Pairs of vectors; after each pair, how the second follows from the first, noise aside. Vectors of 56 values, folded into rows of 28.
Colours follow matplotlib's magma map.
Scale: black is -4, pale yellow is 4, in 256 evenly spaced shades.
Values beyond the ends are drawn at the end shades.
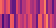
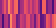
reversed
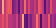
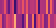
shuffled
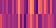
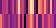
scaled up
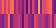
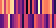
scaled up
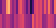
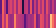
shuffled
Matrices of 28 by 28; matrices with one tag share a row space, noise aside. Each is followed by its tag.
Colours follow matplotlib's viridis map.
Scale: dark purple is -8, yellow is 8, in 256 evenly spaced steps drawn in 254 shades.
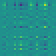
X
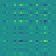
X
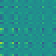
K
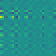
K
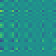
K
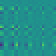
K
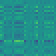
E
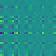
K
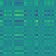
E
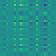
X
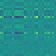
E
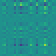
X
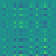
X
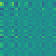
K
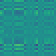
E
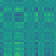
E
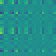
K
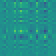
X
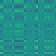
E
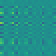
K
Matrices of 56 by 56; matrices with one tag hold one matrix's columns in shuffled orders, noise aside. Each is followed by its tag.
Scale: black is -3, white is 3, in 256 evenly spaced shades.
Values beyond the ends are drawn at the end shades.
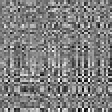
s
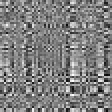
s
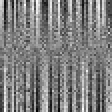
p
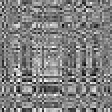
s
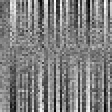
p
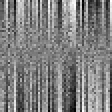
p
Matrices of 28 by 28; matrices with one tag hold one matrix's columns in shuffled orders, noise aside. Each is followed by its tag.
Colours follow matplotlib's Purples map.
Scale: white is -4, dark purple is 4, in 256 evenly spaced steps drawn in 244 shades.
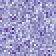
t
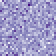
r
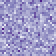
t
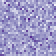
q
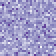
r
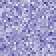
q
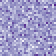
r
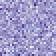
r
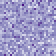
r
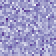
q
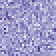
t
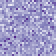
q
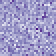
t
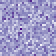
t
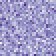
r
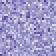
t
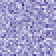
r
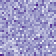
r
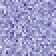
r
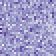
t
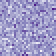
r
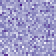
r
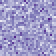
q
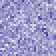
t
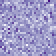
t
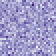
r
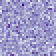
r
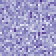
t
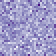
r
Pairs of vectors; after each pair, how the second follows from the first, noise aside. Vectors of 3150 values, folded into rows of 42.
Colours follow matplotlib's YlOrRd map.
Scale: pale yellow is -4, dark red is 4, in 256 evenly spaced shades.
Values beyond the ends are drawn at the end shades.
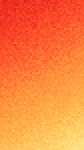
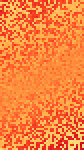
sign-scrambled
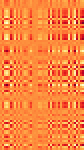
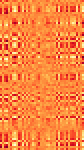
wrapped around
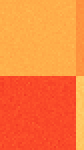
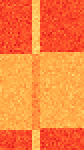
wrapped around
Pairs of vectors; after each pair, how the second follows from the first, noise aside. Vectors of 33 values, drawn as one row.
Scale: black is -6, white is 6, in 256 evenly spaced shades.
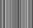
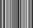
scaled up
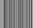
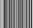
scaled up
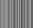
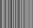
reversed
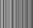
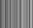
reversed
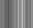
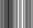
scaled up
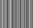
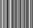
scaled up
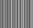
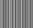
reversed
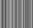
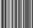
scaled up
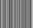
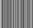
reversed
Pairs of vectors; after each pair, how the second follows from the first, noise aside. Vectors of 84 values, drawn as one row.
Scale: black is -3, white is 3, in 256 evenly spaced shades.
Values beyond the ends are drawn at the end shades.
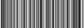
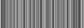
shrunk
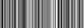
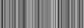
shrunk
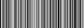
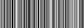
wrapped around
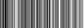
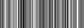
wrapped around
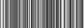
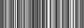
wrapped around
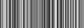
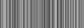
shrunk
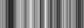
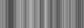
shrunk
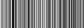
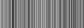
shrunk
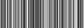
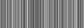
shrunk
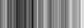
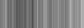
shrunk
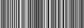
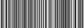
wrapped around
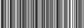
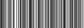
wrapped around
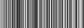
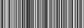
wrapped around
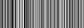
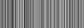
shrunk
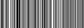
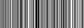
wrapped around
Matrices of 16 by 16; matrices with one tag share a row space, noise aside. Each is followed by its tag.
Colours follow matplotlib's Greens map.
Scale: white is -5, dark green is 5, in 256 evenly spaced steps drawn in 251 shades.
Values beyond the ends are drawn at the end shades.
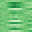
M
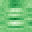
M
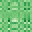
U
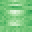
M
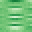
M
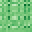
U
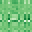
U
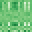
U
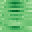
M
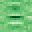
M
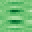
M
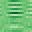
M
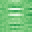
M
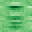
M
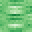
M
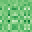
U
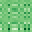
U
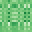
U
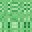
U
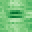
M
